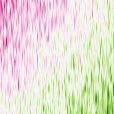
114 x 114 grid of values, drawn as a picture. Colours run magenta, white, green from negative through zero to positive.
The halves do not mirror each other. The field climbs toward the bottom right. The top left is the ninth with the lowest average. Streaks run downward. The bottom right is the ninth with the highest average.
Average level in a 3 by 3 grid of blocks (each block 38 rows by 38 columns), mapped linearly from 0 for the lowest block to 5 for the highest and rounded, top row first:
0 1 3 / 1 3 4 / 2 4 5
